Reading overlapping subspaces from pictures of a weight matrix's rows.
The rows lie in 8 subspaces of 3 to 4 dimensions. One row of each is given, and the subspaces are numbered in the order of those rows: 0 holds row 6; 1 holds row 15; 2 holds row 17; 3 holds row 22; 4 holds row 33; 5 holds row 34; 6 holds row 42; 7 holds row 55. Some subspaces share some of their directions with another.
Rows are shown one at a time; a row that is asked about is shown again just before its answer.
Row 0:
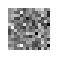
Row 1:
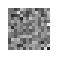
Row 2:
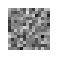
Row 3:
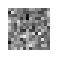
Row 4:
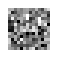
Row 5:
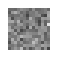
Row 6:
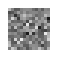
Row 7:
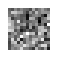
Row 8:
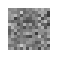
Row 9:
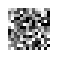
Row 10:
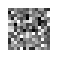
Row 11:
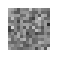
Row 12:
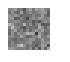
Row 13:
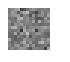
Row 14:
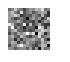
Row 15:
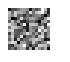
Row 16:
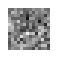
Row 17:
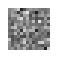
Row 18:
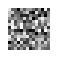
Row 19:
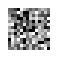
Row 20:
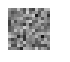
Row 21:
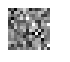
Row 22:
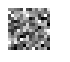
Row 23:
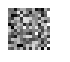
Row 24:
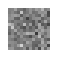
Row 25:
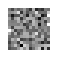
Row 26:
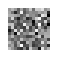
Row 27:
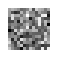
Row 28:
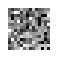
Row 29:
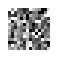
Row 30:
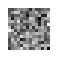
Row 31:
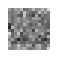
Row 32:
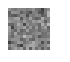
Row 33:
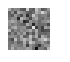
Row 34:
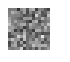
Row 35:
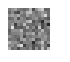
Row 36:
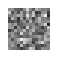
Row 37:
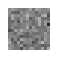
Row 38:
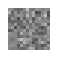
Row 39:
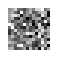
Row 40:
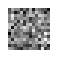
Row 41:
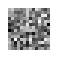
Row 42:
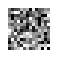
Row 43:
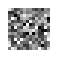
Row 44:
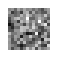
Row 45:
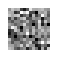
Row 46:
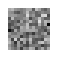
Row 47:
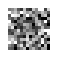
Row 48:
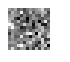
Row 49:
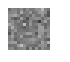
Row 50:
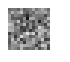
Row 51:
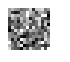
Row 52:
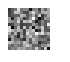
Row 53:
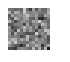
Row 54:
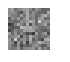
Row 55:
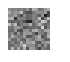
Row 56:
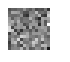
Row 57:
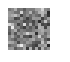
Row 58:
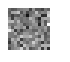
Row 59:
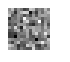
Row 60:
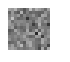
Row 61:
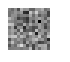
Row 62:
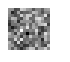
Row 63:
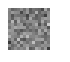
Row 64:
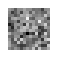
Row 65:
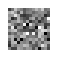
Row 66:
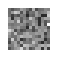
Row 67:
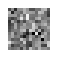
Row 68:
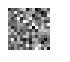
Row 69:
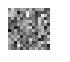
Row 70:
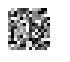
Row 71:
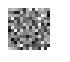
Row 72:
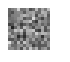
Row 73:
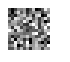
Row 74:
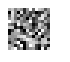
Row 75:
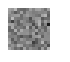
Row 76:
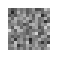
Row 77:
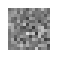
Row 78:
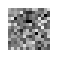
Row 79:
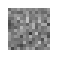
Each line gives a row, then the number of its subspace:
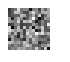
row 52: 5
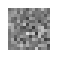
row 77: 4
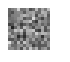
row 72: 5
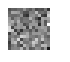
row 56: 6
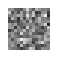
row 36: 6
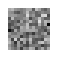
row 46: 4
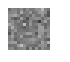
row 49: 1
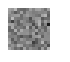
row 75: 1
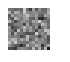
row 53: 3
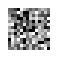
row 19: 2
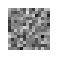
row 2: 5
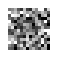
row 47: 3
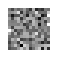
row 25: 1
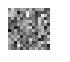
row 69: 4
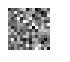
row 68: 4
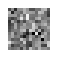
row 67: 1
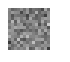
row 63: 5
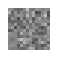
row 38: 6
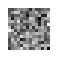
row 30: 5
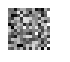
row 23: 2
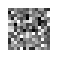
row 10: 7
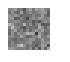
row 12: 3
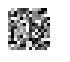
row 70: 1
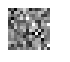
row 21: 1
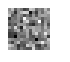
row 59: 2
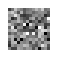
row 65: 0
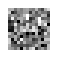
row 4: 7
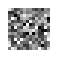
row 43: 0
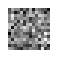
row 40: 6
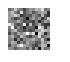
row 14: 0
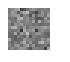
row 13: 2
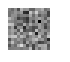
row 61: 2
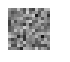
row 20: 5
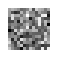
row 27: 6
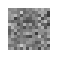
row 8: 7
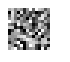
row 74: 1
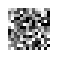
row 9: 0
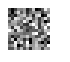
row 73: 4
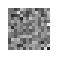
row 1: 2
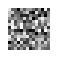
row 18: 5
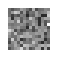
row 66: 6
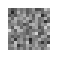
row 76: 4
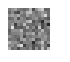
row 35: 7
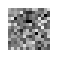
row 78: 7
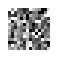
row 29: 1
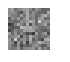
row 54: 4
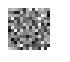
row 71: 3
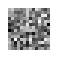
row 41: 4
